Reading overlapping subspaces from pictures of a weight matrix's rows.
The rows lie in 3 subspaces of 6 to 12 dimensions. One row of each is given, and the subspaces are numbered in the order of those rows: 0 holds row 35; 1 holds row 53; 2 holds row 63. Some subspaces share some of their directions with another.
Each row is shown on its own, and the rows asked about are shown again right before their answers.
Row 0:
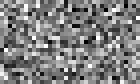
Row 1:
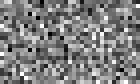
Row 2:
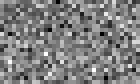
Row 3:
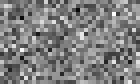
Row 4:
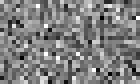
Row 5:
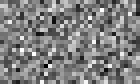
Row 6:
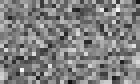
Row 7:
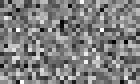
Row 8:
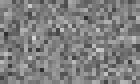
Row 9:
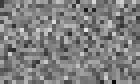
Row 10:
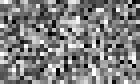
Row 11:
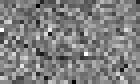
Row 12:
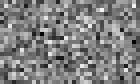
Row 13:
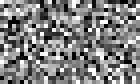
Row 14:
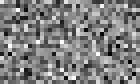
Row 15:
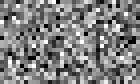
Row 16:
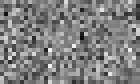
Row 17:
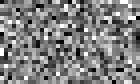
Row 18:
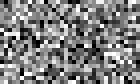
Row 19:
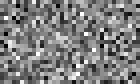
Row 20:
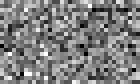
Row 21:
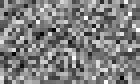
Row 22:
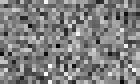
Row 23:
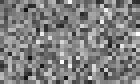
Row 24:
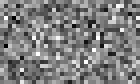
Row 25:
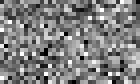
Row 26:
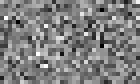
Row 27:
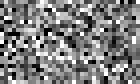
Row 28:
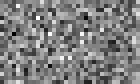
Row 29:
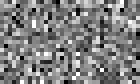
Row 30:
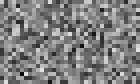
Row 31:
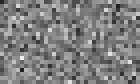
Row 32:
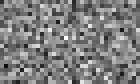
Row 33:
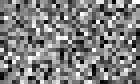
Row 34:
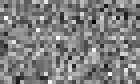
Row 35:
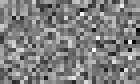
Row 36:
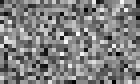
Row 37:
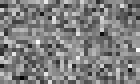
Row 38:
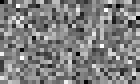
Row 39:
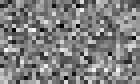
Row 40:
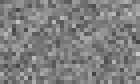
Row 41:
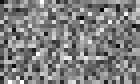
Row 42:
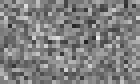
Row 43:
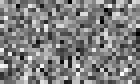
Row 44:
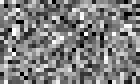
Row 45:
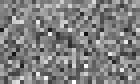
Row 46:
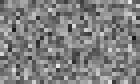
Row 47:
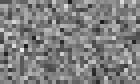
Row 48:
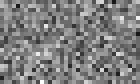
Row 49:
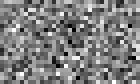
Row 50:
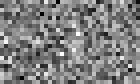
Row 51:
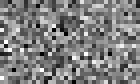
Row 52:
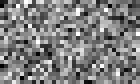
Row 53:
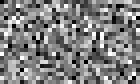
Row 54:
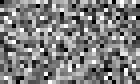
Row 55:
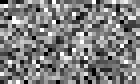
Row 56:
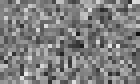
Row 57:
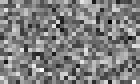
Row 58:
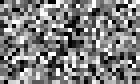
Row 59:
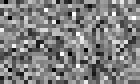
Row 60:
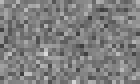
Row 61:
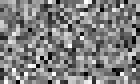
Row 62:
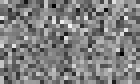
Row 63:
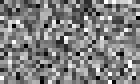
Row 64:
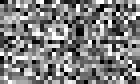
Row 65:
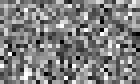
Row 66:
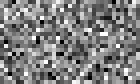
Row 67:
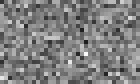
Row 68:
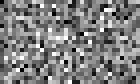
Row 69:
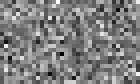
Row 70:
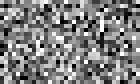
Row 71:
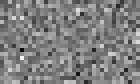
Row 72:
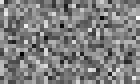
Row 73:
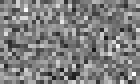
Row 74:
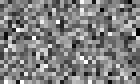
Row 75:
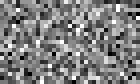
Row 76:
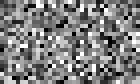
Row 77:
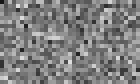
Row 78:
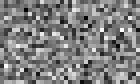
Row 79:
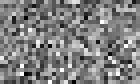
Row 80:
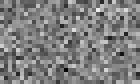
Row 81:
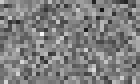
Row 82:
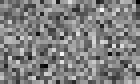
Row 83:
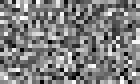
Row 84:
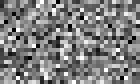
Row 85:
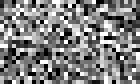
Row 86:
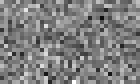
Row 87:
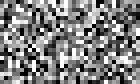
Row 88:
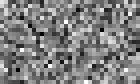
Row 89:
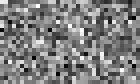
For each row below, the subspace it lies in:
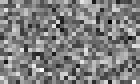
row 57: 0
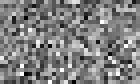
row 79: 0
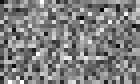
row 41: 0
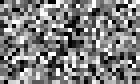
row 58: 0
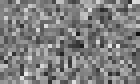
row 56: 0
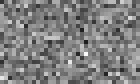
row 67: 1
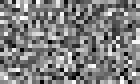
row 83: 1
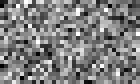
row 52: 2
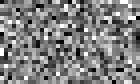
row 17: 1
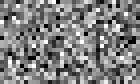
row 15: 0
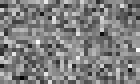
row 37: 2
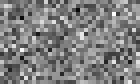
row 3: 0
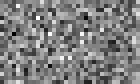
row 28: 0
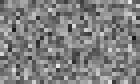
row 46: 0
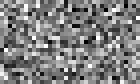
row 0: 1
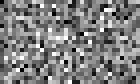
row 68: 1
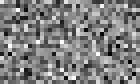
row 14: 1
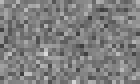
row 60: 2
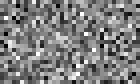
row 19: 1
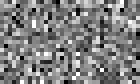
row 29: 2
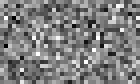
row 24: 1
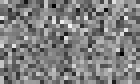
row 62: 2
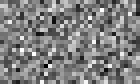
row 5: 2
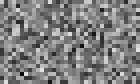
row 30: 0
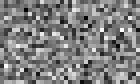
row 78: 1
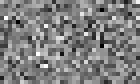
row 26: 1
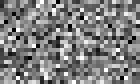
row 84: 0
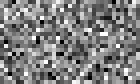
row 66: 2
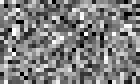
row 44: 0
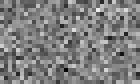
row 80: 2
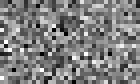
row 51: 0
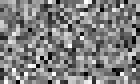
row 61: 0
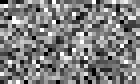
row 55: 0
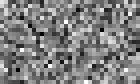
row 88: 2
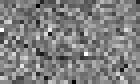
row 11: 0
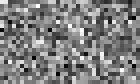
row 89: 0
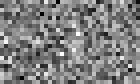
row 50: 2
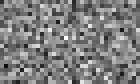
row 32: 1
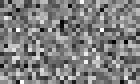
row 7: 0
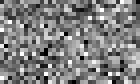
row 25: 1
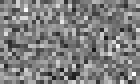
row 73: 1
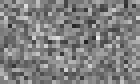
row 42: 1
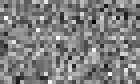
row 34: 2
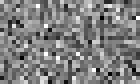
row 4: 2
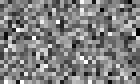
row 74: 0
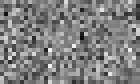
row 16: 0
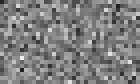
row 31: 1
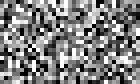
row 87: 0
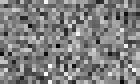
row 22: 2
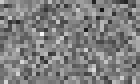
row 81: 0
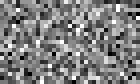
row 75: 2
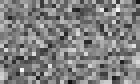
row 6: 1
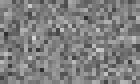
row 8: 0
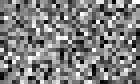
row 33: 1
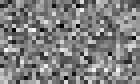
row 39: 0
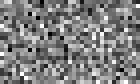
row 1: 0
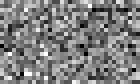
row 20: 2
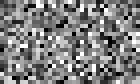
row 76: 2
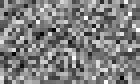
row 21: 0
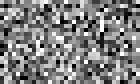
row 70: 2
